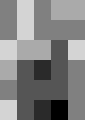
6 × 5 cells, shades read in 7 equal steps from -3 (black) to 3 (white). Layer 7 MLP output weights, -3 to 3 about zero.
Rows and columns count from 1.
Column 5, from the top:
1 0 2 0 0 0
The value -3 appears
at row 6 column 4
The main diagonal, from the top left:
0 2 1 -1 0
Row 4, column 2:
-1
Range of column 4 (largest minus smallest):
4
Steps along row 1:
up down up same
